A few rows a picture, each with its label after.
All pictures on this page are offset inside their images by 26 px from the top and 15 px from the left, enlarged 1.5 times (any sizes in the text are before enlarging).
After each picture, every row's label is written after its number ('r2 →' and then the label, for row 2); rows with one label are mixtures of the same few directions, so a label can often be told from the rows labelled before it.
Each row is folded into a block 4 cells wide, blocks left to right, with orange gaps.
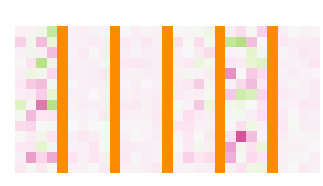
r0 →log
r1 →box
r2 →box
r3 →log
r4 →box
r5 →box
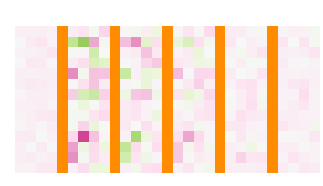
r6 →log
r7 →box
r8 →box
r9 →box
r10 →log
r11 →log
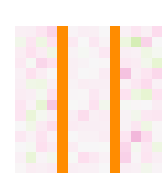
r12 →log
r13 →log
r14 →box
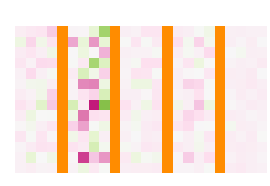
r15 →log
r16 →log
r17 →log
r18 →log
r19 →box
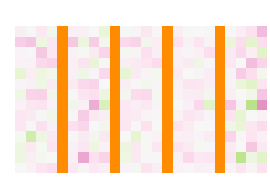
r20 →box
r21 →log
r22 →box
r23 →log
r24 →log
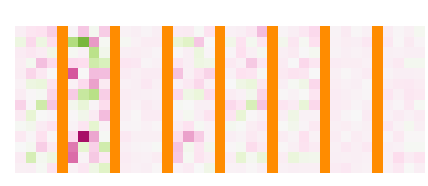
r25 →log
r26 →box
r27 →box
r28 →box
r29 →log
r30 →log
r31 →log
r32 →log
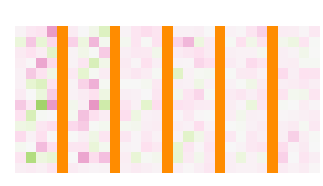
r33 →log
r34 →log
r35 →log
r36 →box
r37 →log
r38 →box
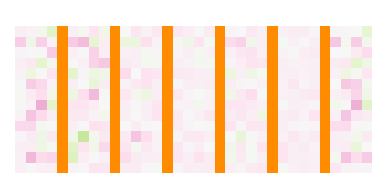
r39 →log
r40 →box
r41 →box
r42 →box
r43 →box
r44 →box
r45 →log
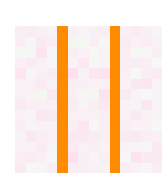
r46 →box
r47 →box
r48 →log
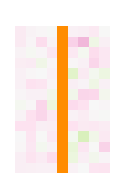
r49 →log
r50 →box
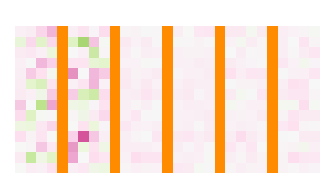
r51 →log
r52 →box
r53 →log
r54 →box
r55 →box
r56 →log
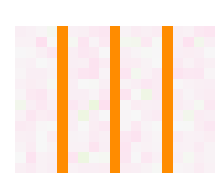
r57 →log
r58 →log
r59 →box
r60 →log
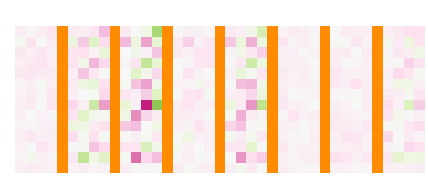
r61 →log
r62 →log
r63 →log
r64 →box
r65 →log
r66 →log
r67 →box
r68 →log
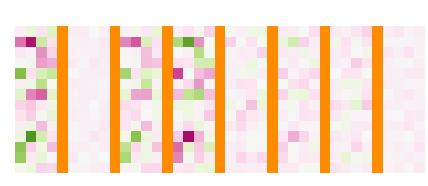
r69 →box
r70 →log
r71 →box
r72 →box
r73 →log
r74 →box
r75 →log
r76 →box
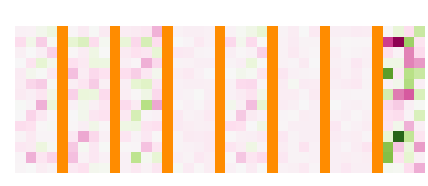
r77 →log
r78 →box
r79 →log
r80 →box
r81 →log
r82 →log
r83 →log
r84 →box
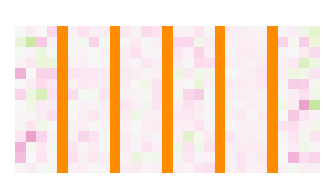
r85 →box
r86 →box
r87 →log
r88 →box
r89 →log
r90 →log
